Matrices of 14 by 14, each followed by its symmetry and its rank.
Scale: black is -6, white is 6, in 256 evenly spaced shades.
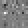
neither, rank two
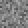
neither, full rank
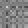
symmetric, rank two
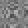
antisymmetric, rank two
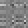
neither, rank two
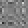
antisymmetric, rank two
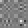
symmetric, rank two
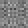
antisymmetric, rank two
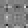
antisymmetric, rank two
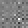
symmetric, rank two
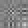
symmetric, rank two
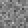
neither, full rank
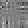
antisymmetric, rank two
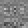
neither, rank three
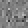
neither, rank three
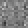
neither, rank three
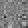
neither, rank three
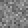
neither, full rank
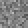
neither, full rank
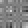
symmetric, rank two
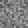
neither, full rank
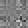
antisymmetric, rank two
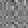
neither, rank two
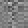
neither, rank two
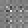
symmetric, rank two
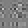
neither, rank two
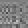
neither, rank three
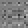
neither, rank two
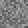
neither, full rank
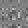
neither, rank three
